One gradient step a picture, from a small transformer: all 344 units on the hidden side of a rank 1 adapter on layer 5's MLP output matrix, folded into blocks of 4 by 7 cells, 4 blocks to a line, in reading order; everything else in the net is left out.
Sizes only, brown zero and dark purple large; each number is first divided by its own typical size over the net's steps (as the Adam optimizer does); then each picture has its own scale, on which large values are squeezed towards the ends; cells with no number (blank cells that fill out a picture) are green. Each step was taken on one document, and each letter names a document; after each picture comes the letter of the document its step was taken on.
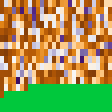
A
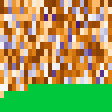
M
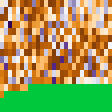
M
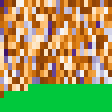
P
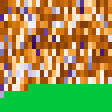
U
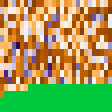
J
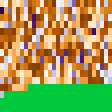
M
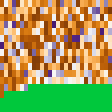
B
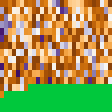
J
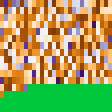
A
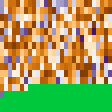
A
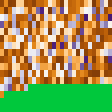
U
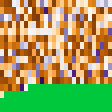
A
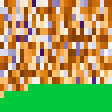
P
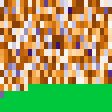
P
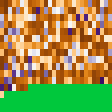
U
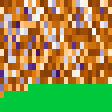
U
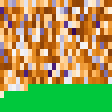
M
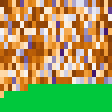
B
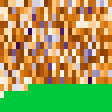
J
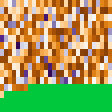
J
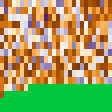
P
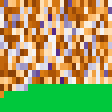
B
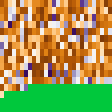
J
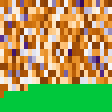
M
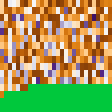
P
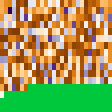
J
